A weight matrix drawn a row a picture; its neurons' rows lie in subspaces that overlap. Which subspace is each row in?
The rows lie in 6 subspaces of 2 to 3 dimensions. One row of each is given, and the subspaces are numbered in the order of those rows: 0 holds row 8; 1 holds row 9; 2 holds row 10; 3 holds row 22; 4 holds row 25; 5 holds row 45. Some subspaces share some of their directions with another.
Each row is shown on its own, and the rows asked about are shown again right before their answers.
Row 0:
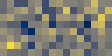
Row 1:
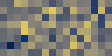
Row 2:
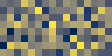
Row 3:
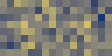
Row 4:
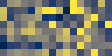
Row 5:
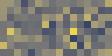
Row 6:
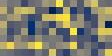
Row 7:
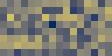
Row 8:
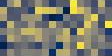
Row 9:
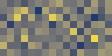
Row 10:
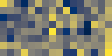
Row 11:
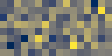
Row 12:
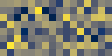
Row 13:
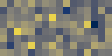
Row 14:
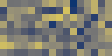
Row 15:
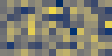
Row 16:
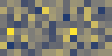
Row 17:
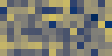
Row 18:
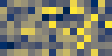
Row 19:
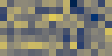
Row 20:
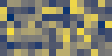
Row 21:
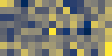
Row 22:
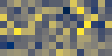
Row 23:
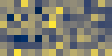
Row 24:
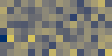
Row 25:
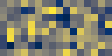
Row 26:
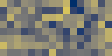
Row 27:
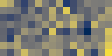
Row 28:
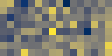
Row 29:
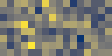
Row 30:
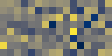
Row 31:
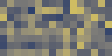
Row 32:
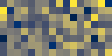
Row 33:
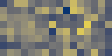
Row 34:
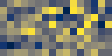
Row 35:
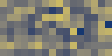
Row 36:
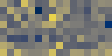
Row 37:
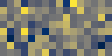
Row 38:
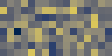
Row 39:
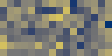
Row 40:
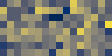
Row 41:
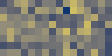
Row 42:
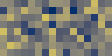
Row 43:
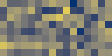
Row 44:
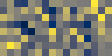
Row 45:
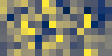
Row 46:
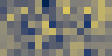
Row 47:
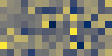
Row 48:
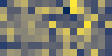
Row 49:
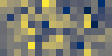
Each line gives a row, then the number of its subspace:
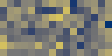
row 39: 0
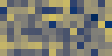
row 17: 3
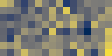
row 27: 2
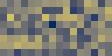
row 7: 0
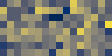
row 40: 0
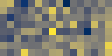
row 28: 2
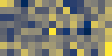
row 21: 2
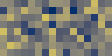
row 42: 3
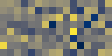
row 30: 1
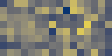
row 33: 2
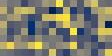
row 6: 4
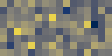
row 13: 3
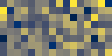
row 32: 4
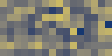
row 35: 4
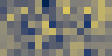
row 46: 5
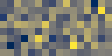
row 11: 5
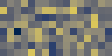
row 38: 3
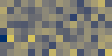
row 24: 4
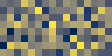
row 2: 1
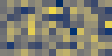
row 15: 4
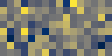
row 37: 4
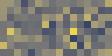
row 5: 1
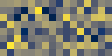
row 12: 1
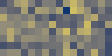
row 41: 2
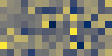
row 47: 1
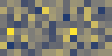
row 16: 1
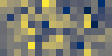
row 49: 5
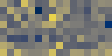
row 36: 0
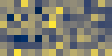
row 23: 0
